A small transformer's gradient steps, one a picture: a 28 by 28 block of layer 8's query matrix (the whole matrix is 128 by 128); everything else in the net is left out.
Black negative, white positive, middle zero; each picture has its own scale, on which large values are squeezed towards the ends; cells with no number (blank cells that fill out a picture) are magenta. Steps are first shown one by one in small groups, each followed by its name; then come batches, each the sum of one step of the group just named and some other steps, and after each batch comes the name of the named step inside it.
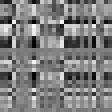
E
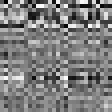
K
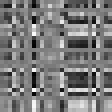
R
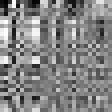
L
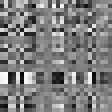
K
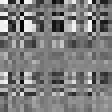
E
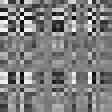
E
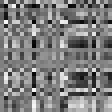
R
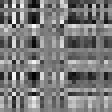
E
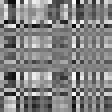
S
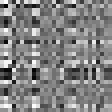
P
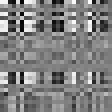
S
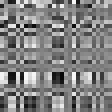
S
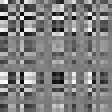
P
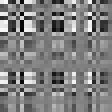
P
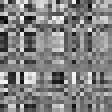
S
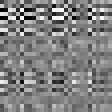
P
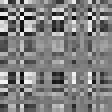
S
